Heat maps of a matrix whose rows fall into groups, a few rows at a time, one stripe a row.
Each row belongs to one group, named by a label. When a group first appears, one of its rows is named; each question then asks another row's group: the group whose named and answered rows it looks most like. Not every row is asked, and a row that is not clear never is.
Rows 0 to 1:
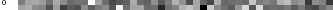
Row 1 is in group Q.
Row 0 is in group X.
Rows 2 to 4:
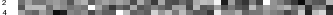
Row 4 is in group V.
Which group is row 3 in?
X
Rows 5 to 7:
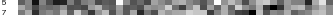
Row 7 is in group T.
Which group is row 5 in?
V
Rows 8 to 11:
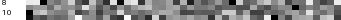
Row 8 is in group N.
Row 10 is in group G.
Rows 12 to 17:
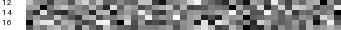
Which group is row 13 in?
N
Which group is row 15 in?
V
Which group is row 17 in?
T
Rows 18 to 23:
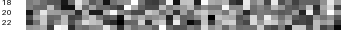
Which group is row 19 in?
V
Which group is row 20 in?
T
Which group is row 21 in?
Q
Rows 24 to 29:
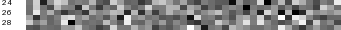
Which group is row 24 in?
N
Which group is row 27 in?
N
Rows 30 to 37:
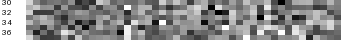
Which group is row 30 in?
X
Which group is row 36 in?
N
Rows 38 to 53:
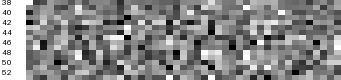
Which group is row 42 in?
Q
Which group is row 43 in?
Q
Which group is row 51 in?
Q
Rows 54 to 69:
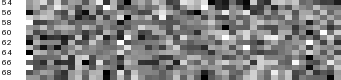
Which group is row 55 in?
T
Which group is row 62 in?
G
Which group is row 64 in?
G
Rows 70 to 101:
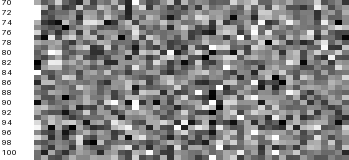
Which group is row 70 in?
V
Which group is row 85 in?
N
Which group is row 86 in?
G
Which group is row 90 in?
X
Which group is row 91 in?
Q
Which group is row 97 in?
N
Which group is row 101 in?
X
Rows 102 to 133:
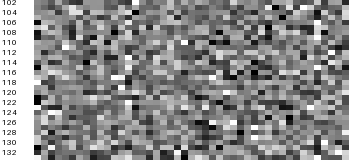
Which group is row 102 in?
V
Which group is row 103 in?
N
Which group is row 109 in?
G
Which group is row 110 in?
V
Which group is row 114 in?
V
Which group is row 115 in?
G
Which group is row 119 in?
N
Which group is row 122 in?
G
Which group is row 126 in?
X
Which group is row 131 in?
Q
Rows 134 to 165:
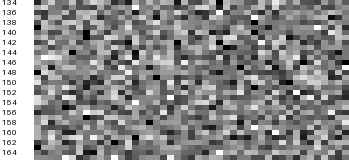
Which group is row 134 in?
Q
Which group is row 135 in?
Q
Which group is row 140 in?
V
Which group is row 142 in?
Q
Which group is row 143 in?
T
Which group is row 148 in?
G
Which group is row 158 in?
N
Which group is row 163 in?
G
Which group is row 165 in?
T
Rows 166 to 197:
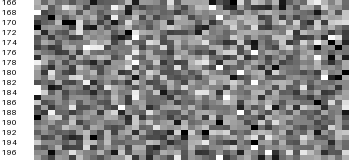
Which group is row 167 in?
T
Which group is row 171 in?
G
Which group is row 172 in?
N
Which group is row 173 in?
V
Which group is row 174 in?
G
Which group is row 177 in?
G
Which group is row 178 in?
Q
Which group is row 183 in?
X
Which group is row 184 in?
Q
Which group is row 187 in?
N
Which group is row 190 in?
Q
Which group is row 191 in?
V
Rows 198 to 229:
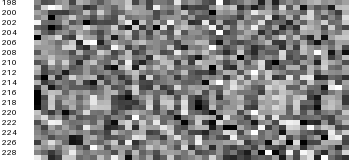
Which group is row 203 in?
X
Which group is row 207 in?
T
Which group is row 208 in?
G
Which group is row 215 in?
V
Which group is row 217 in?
Q
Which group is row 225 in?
V
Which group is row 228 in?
N
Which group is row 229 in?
T
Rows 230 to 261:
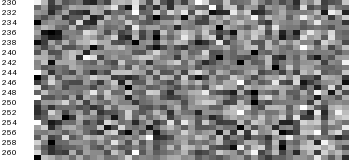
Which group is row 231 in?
X
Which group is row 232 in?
V
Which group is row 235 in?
Q
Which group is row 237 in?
X
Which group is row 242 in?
N
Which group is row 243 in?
N
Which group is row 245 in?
Q
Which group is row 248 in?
G
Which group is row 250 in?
T
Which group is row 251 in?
V
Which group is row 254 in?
X
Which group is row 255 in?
N
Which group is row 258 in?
T
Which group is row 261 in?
G
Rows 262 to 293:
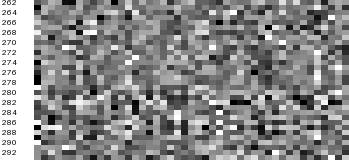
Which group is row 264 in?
X
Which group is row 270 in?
V
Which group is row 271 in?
T
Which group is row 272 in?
G
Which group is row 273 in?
V
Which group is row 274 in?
G
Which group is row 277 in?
G
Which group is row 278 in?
G
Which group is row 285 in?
V
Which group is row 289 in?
G
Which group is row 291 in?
T
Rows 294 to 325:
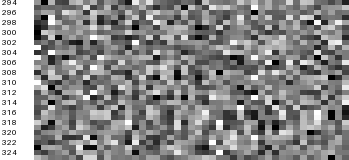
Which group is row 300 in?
G
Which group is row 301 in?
Q
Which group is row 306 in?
N
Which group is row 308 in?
Q
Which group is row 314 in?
N
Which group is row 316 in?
G
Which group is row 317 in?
G
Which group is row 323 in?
G
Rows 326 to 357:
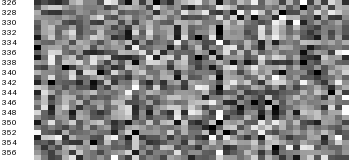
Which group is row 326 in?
X
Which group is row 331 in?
Q
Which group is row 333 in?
Q
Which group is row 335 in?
X
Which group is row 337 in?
Q
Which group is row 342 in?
V
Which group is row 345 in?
N
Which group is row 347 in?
N
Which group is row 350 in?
Q
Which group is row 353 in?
X
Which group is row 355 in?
N
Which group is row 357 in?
T
